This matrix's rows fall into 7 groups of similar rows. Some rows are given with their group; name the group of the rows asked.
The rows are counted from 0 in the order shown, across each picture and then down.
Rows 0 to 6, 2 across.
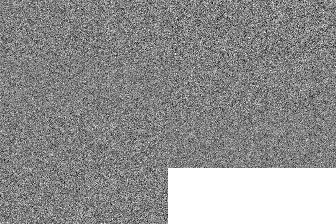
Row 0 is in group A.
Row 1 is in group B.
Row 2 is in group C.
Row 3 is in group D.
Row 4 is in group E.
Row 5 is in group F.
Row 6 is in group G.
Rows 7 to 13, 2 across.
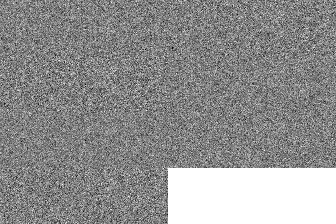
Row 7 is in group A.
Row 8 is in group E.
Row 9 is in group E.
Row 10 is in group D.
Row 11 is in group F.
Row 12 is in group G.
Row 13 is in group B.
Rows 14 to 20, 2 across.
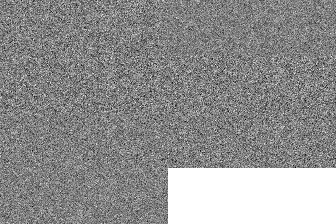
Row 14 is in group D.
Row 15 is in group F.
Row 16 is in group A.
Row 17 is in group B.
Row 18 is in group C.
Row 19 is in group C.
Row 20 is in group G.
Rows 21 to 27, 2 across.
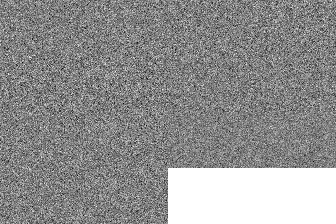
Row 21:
C
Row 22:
B
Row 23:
F
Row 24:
A
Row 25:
G
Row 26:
D
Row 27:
G
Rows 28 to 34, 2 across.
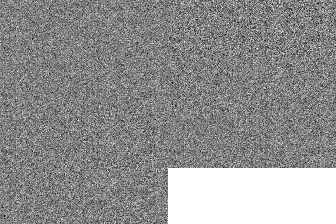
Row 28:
C
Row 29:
A
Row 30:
A
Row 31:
B
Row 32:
A
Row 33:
A
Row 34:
E
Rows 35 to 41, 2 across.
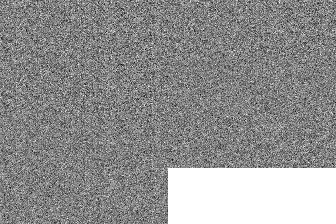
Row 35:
A
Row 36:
A
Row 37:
A
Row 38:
C
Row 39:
A
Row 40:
E
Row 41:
B
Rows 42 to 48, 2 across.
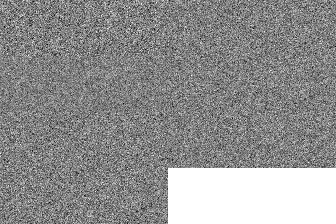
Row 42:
B
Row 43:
C
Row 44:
F
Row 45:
D
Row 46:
C
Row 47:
E
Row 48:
D
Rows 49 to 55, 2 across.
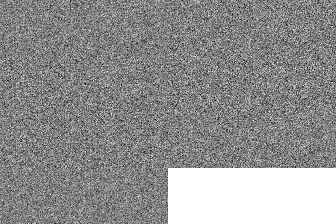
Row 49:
D
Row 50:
G
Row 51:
D
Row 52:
G
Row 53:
A
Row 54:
D
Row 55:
F
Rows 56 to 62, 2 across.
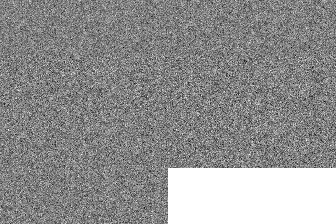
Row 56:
F
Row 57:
F
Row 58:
E
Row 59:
D
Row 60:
F
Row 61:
F
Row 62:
A
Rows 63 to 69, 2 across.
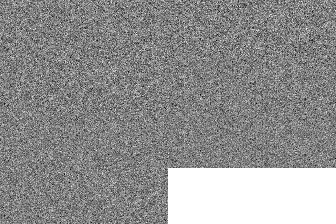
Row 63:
A
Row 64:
D
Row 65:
E
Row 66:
C
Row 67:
G
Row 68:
C
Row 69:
E
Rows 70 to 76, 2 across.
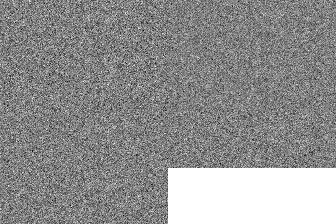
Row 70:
F
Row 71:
E
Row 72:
B
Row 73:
F
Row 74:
C
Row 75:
D
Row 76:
F
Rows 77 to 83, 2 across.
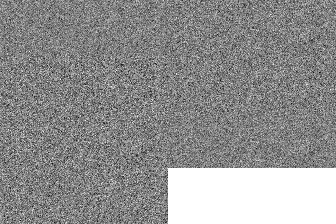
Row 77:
B
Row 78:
D
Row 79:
A
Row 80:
F
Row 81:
D
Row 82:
D
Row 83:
B
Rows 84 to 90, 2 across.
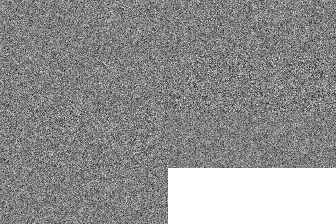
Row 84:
B
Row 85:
F
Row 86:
G
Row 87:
A
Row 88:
E
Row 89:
F
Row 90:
F
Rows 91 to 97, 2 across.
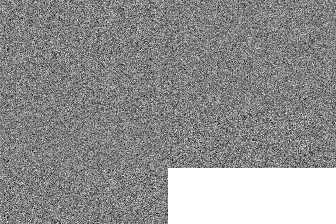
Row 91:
B
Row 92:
D
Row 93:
A
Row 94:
G
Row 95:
C
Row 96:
D
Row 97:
B
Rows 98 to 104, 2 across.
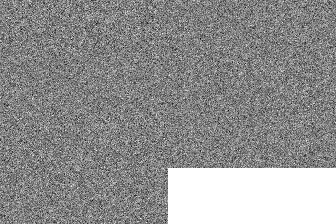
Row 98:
F
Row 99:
C
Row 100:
C
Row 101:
E
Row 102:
G
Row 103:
D
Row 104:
E
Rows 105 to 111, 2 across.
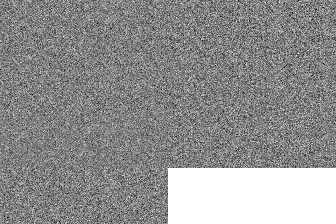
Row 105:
F
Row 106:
A
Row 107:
G
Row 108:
A
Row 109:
F
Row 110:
D
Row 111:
B
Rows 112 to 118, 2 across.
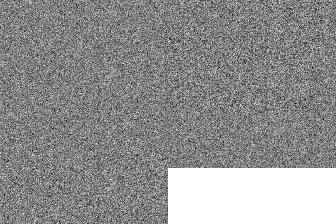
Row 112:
G
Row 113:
A
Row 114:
B
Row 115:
D
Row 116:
C
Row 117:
F
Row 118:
B
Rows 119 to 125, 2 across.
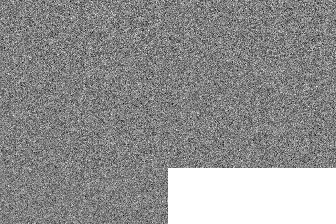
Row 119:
E
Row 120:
A
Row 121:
F
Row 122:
E
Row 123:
A
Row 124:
F
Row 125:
F
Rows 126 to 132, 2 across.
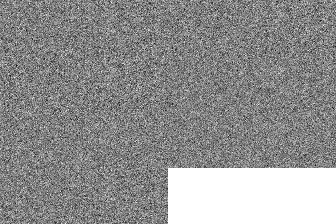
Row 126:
A
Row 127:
B
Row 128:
B
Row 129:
E
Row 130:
G
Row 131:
G
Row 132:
A
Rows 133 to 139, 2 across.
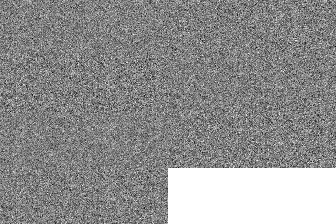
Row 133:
G
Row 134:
C
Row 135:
A
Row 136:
A
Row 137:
E
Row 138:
A
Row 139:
A
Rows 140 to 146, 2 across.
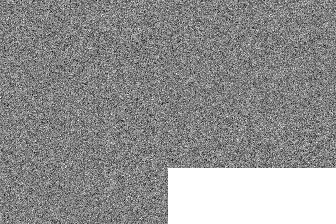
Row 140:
D
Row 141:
D
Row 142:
C
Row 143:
F
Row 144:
A
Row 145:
E
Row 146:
B
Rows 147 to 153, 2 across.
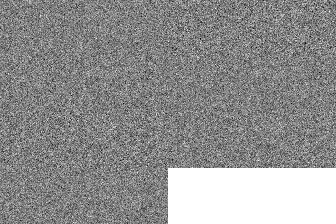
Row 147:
G
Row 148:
C
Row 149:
F
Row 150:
F
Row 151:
E
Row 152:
E
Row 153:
D
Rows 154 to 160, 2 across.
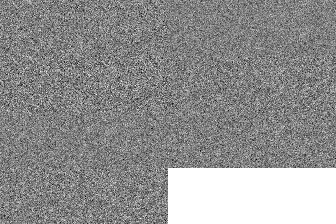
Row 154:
G
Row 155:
D
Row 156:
G
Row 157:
E
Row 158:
F
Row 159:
C
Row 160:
E
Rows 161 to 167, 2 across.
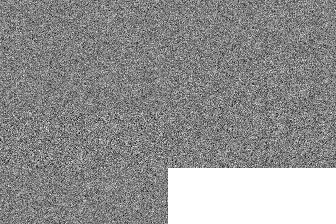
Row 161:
C
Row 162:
D
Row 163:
D
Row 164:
D
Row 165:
G
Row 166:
B
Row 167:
F
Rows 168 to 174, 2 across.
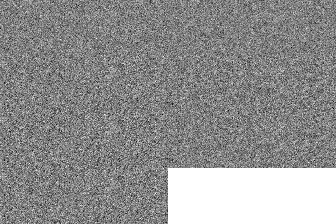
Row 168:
G
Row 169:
F
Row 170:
B
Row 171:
E
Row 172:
B
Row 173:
E
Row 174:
B
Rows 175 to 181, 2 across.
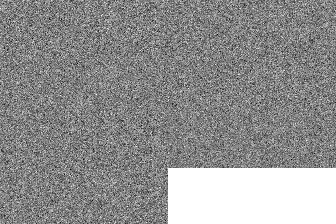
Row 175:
B
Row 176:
D
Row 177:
G
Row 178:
C
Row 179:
A
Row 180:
F
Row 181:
E
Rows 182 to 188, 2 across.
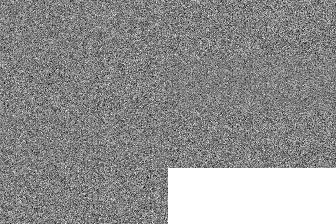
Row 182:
E
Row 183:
G
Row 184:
B
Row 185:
G
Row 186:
A
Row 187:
G
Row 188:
A
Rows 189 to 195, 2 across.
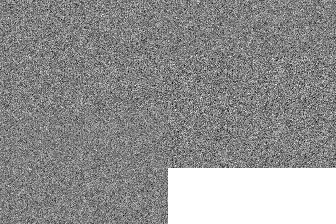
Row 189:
D
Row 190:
F
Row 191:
G
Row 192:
B
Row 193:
G
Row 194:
B
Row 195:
F
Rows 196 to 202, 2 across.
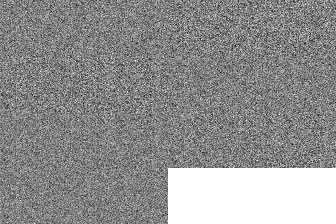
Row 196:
D
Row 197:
D
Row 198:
A
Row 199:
C
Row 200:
A
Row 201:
A
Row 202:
C
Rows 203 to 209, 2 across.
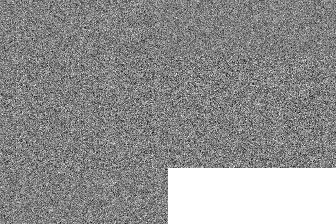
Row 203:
D
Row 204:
F
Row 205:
A
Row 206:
D
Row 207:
A
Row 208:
A
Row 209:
E
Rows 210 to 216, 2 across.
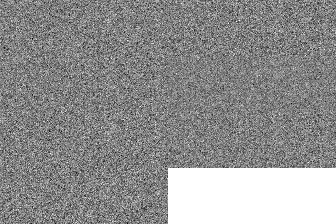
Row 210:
C
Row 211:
A
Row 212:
A
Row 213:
F
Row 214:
B
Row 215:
A
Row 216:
D
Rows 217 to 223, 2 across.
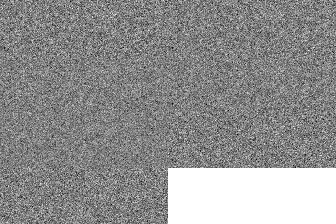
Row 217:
E
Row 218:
E
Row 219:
D
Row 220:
E
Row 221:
F
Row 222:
C
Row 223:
G
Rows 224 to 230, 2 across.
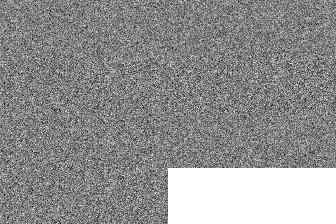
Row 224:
C
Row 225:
E
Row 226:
B
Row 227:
B
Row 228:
A
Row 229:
D
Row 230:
B
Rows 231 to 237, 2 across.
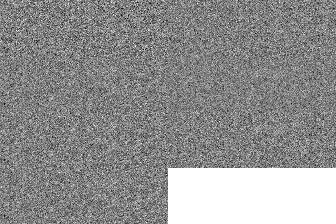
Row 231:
A
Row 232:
A
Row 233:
E
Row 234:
F
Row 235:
E
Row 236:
F
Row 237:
E
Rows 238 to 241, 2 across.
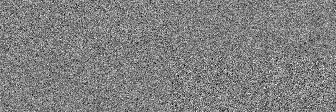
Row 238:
G
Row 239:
D
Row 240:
C
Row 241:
B
